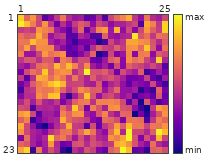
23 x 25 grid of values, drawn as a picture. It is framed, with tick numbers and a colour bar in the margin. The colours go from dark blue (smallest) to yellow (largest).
There is no seam. The halves do not mirror each other. There are no regular stripes.
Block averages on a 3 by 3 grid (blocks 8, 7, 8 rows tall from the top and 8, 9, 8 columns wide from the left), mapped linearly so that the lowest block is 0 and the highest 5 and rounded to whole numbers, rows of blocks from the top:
5 1 5 | 5 4 0 | 3 4 4
